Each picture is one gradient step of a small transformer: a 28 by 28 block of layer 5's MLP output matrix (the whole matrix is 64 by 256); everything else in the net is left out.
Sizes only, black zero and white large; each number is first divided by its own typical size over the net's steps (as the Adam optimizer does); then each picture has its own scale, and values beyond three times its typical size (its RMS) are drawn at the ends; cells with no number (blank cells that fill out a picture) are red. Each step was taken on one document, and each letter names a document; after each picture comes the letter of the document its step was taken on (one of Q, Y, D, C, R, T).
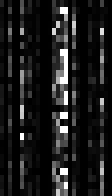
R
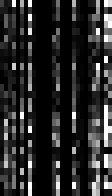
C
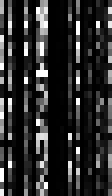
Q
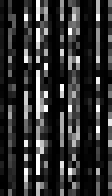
Q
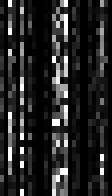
R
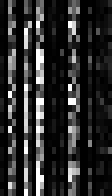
Q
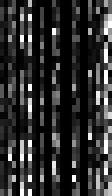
C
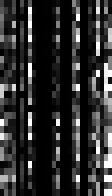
C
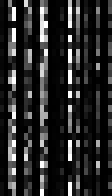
Q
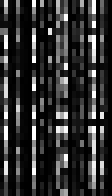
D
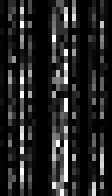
R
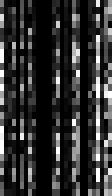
C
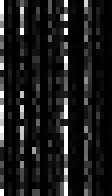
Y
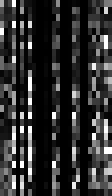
C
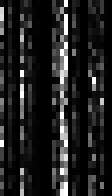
R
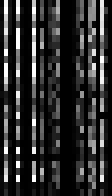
D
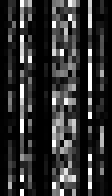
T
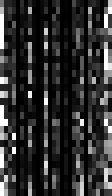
C
